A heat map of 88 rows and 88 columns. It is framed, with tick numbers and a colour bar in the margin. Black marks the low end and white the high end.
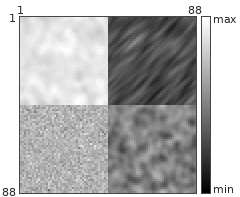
The table splits into 2 rows of 2 panels. Panel 1,1: very high, blotchy, faint in contrast. Panel 1,2: low, slanting up to the right. Panel 2,1: high, fine-grained. Panel 2,2: middling, blotchy.
